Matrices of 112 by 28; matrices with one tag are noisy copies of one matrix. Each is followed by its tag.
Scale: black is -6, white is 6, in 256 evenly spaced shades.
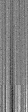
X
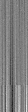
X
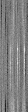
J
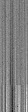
X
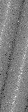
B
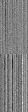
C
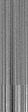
X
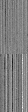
C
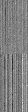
C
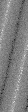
B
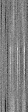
J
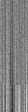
X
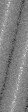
B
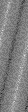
B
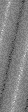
B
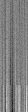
X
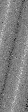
B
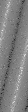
B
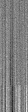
X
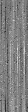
J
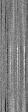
J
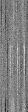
J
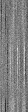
J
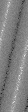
B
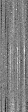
J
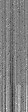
X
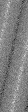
B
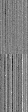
C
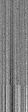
X
